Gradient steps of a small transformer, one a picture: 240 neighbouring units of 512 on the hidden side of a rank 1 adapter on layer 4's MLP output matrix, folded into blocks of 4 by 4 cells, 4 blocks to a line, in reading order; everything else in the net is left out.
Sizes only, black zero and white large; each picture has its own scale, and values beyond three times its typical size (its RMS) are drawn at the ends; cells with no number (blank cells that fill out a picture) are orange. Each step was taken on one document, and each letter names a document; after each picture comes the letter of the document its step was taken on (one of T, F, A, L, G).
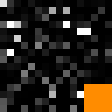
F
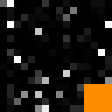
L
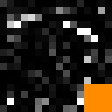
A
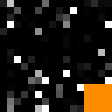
L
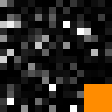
F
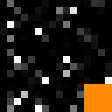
L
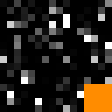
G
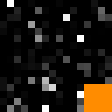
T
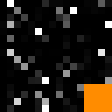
L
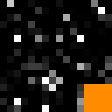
T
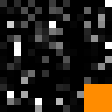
G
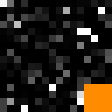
A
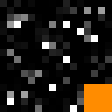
A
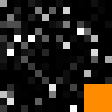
F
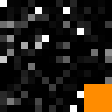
F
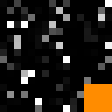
G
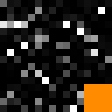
F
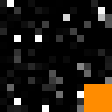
T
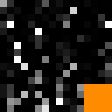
L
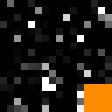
T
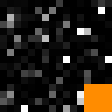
F
